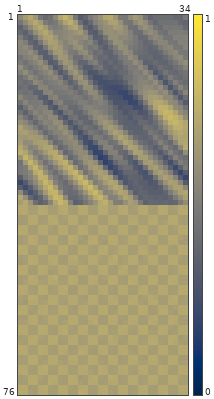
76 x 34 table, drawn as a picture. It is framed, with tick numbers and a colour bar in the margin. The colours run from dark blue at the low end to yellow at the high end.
It is made of 2 by 1 panels. Panel 1,1: middling, slanting down to the right, strong in contrast. Panel 2,1: high, checkered, faint in contrast.
